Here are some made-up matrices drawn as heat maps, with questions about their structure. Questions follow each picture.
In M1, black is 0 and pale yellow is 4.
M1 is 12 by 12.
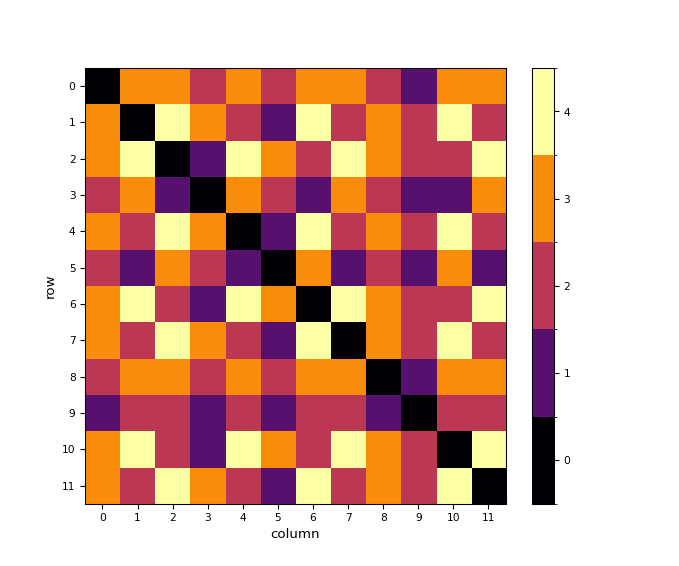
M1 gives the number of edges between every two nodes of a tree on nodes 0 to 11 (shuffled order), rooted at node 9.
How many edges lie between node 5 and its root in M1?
1
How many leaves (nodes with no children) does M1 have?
9
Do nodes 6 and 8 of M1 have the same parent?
no
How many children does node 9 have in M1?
4
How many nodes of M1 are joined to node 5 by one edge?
5
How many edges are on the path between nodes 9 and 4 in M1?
2
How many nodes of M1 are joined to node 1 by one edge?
1
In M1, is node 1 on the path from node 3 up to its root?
no
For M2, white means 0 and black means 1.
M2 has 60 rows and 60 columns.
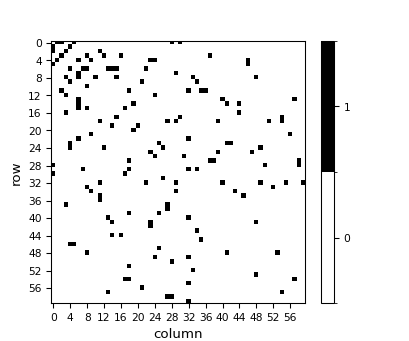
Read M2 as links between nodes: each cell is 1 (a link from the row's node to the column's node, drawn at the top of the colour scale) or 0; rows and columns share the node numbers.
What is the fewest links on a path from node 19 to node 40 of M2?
4
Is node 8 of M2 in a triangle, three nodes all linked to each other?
yes
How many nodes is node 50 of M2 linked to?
1
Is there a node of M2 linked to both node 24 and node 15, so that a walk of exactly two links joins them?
no
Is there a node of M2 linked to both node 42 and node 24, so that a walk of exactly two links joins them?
no
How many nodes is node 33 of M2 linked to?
2
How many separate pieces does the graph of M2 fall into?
1
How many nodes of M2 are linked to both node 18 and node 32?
2
